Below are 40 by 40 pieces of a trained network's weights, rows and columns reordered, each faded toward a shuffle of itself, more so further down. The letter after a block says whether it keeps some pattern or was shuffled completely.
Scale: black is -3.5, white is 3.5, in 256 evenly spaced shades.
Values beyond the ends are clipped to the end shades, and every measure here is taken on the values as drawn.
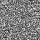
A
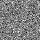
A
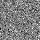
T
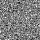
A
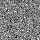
T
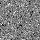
T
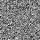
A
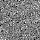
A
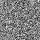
A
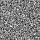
A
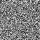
A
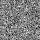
T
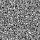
T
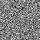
T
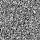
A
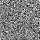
T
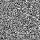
T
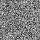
T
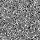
T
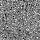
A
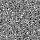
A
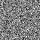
T
